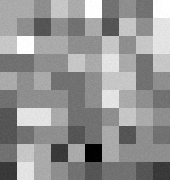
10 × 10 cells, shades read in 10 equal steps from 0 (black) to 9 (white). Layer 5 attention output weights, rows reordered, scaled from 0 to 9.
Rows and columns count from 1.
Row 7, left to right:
3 8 8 6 4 4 5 7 6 5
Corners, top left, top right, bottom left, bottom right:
6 9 2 2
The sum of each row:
61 52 65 56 53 51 56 42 46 41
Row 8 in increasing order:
3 3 3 4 4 4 5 5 5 6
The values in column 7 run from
3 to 8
